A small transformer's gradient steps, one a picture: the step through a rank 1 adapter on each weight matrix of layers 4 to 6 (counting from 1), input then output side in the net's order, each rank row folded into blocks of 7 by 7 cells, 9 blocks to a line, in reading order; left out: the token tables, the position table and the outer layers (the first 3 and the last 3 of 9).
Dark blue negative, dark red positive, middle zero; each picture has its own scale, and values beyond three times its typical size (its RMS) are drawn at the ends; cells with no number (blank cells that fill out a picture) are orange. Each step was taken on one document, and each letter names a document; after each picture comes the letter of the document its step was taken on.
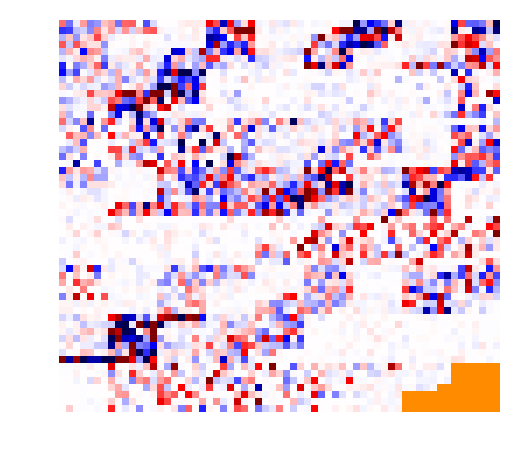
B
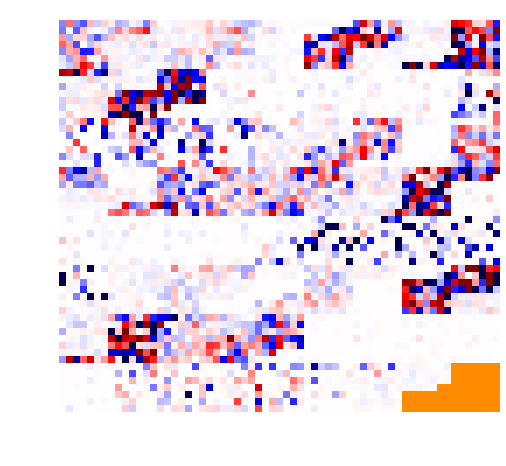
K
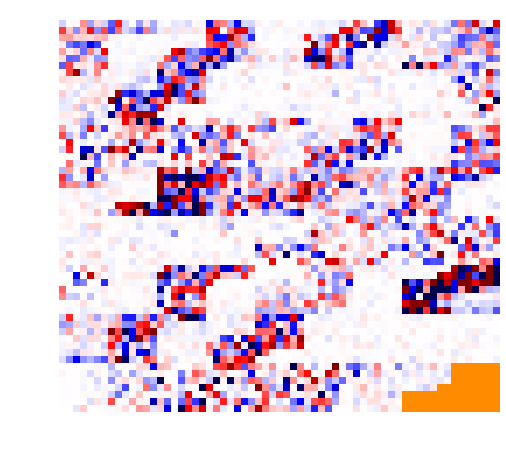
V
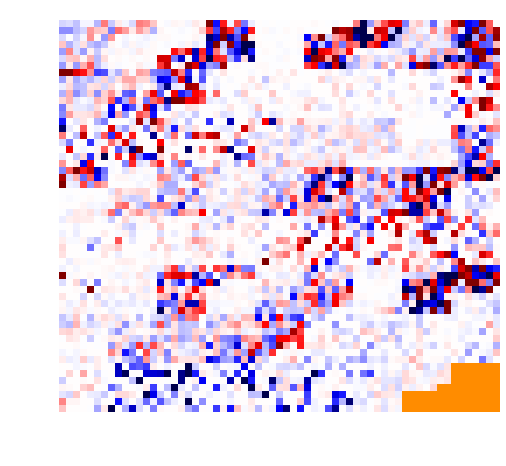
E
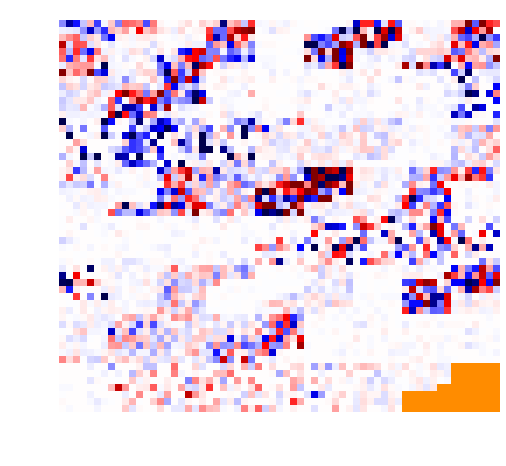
K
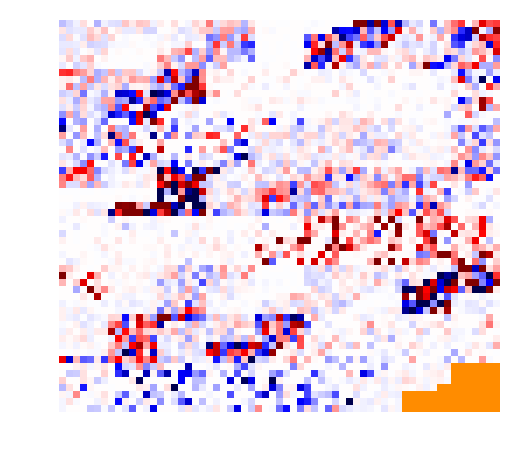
E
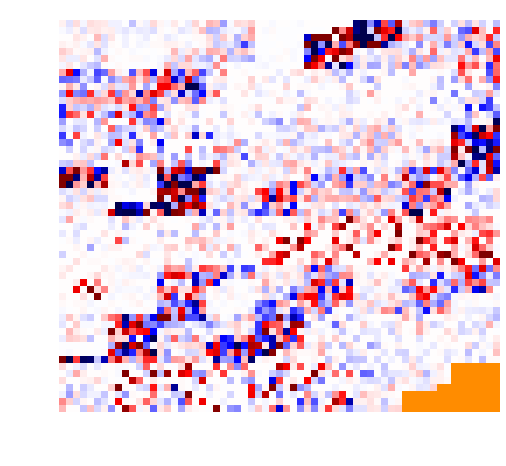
E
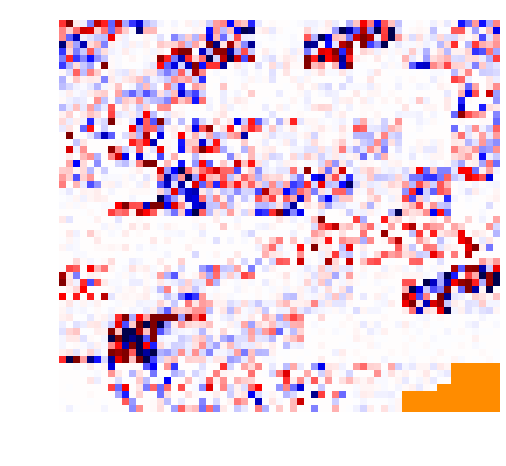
K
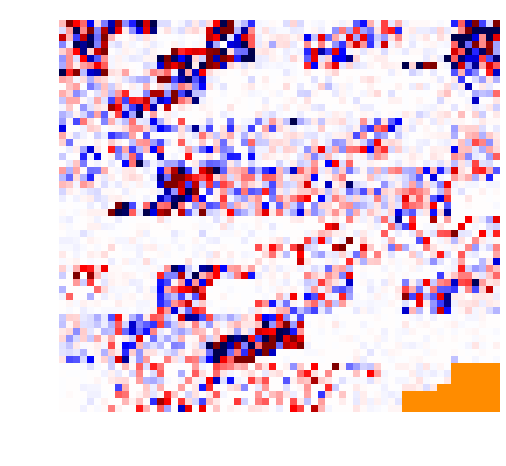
V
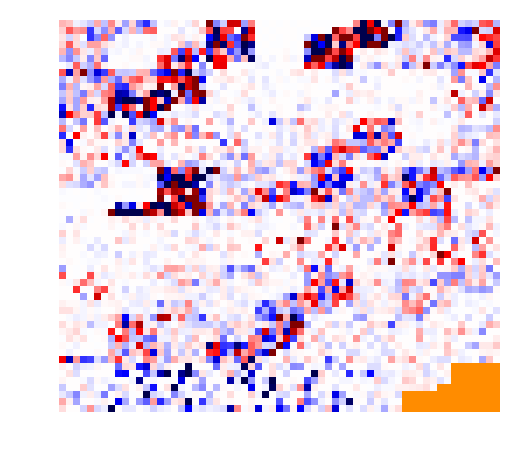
E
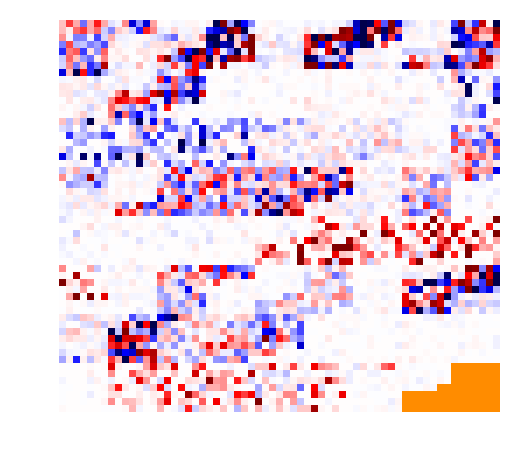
B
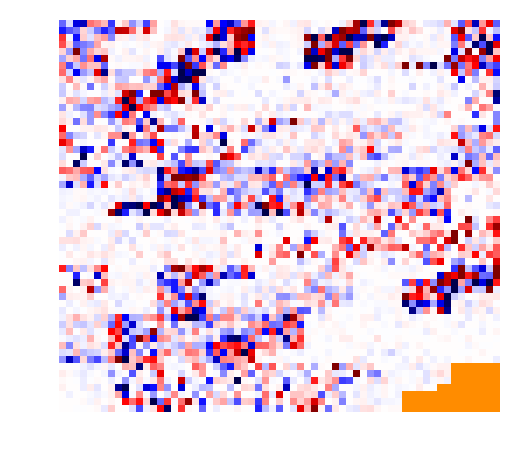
V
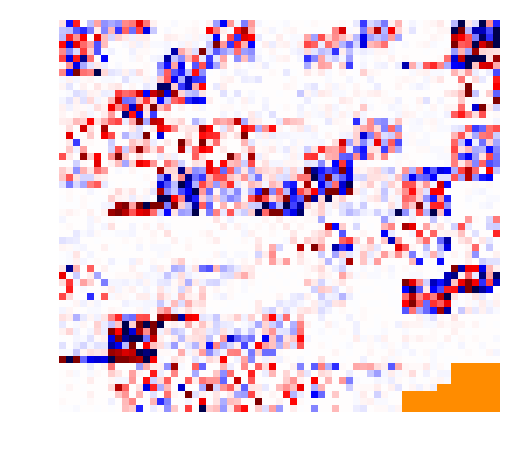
B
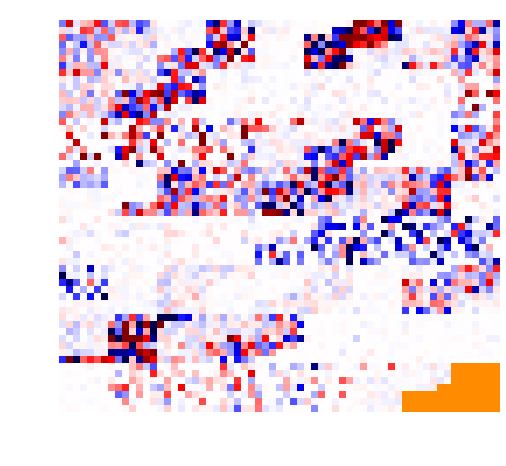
K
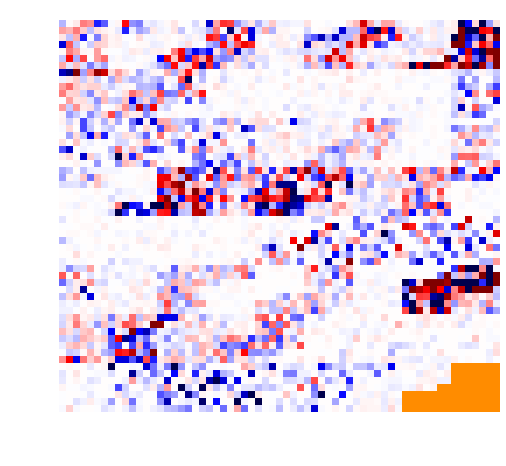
B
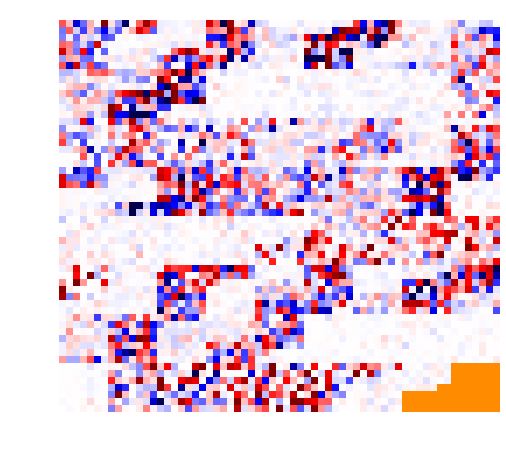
V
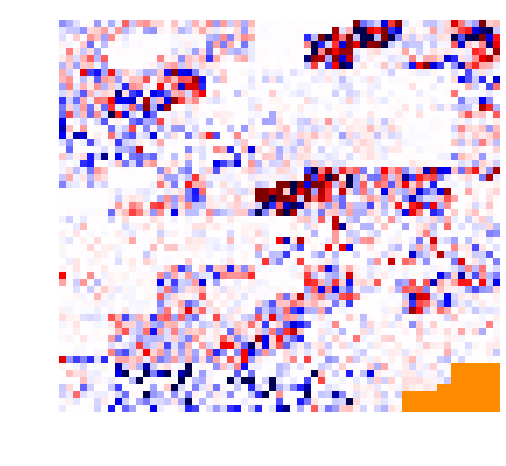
E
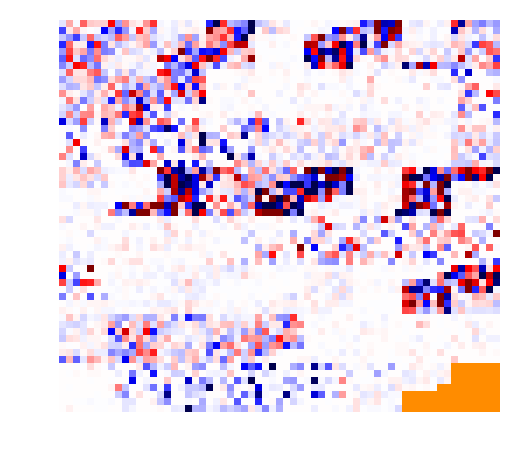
K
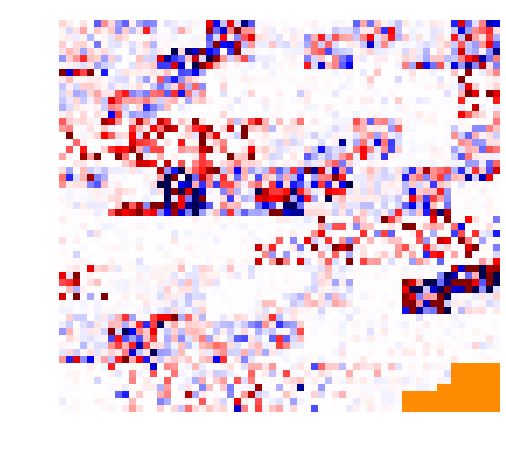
K
